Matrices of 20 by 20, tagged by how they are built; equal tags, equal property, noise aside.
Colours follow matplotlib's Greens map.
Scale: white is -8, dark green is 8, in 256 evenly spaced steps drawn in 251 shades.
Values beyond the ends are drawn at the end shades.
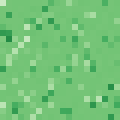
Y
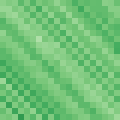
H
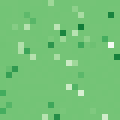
Y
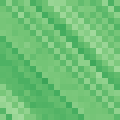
H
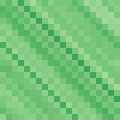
H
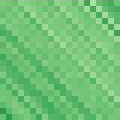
H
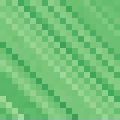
H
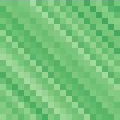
H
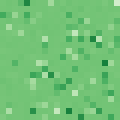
Y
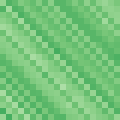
H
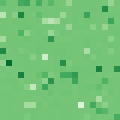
Y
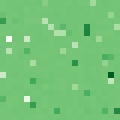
Y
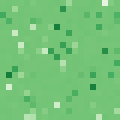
Y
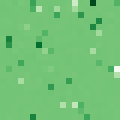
Y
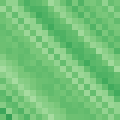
H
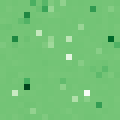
Y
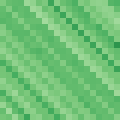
H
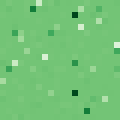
Y
